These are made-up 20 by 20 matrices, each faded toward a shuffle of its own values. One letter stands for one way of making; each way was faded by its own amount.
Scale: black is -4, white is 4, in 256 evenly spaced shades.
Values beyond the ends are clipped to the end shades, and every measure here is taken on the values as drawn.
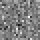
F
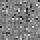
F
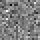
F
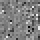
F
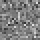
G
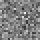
G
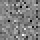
F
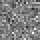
G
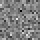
G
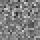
G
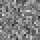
G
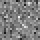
F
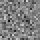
G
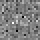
F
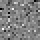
F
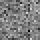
G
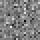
F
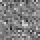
G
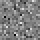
F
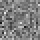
G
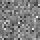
G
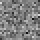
G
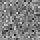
G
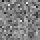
G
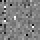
F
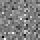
F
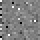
F
